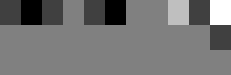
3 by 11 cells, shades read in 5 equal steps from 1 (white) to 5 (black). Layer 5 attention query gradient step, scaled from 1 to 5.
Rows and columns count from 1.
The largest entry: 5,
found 2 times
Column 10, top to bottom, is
4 3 3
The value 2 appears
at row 1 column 9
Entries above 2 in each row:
9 11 11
